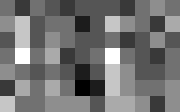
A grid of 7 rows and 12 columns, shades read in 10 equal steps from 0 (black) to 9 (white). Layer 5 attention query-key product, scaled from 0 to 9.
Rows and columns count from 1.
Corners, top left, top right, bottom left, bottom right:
4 4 7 5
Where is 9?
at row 4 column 2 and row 4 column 8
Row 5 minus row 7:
-2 0 -1 -1 -2 -4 0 1 -1 -2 1 -1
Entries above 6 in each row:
0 2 1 2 1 1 1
